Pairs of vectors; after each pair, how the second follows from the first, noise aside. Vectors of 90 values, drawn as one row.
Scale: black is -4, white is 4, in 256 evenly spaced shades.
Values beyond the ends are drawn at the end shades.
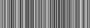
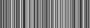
negated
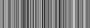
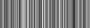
negated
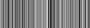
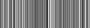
negated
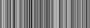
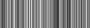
negated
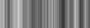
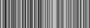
shuffled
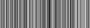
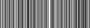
negated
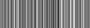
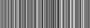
copied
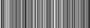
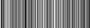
copied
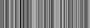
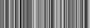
copied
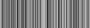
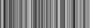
shuffled
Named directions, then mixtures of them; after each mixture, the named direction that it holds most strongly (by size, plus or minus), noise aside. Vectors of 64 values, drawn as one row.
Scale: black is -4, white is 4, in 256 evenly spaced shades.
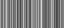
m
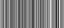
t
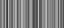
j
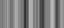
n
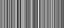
j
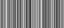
m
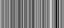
t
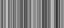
m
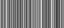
m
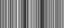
n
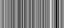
t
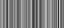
j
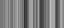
n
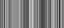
n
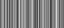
t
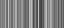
j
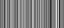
t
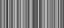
j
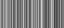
m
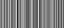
j
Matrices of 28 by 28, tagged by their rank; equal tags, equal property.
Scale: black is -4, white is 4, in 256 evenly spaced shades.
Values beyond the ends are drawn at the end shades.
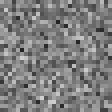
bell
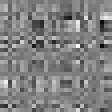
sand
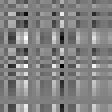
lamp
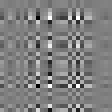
lamp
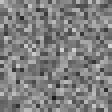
bell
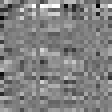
sand
